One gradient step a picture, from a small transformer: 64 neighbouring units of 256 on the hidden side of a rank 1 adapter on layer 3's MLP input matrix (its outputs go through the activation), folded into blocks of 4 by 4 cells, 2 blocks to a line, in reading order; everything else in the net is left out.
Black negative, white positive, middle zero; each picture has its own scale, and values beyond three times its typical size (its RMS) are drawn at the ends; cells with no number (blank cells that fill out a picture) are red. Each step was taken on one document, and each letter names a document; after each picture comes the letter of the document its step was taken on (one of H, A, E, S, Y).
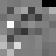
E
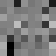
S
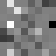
E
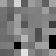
S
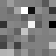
E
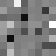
S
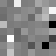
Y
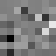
Y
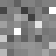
Y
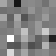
S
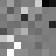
E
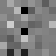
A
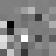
Y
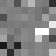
S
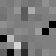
A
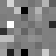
E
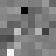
A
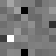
A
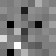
A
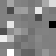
E
